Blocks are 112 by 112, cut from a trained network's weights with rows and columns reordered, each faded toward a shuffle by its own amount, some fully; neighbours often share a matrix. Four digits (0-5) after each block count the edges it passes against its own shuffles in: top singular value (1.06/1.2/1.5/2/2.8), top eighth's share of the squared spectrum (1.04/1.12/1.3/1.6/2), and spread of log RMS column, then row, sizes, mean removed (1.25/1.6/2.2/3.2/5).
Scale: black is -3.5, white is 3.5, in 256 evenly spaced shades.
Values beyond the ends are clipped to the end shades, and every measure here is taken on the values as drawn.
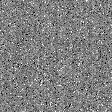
1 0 0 0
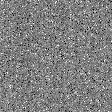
1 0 0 0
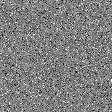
0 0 0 0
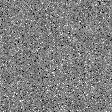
0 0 0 0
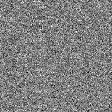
3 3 0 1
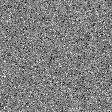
0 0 0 0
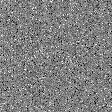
1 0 0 0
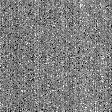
3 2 0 2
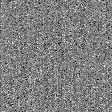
2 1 0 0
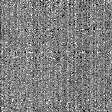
4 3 1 3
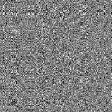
3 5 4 2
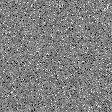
0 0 0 0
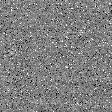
1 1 1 0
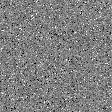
0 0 0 0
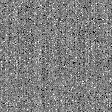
3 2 0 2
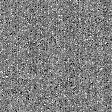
2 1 0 1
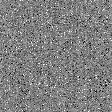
1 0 0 0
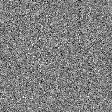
2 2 1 0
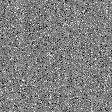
1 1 0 0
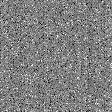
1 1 0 1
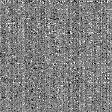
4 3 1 3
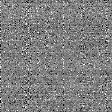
3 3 3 0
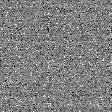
2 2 2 0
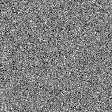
3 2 0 1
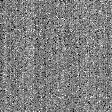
3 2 0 2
